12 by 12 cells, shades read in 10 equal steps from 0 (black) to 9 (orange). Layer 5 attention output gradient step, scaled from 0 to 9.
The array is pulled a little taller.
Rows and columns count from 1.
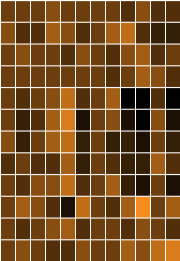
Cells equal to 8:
2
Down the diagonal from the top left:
4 3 4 4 7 1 4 3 2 9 4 8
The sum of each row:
47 49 50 49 39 40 41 41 45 58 48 58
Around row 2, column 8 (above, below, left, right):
4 3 4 7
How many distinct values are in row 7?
6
